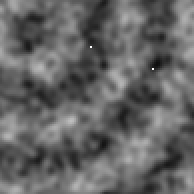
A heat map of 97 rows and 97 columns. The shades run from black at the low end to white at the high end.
Rings spread out from the top left. The halves do not mirror each other. On average the colour sits 40% of the way up the scale. Two lone cells stand out, each far higher than its neighbours. No overall slope runs across the table. There is no seam.
